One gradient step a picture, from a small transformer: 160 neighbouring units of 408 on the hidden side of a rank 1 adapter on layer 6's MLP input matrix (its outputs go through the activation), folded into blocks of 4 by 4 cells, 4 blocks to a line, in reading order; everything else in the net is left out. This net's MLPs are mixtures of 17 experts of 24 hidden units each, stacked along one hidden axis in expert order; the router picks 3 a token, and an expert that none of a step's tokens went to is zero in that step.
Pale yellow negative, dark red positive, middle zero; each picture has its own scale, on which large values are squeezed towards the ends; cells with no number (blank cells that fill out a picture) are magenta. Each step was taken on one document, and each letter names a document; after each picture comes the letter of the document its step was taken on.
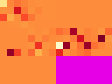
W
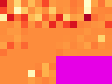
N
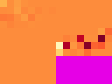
W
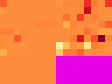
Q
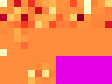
N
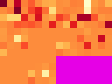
N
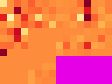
N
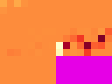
W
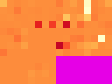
Q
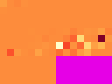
W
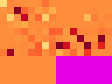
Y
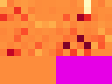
Y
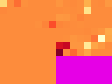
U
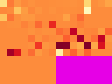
W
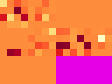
Y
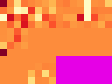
N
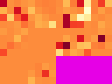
Q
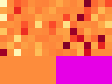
Q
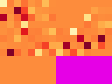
Y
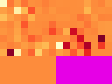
Y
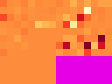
Q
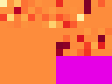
U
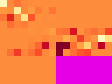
W
